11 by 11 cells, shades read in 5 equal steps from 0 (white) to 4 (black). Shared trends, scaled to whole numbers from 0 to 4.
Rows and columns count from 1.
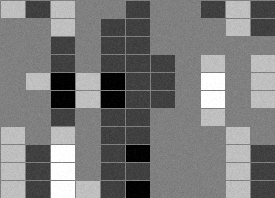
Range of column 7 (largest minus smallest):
1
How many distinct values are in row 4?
3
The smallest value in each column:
1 1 0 1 2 3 2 2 0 1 1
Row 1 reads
1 3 1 2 2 3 2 2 3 1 3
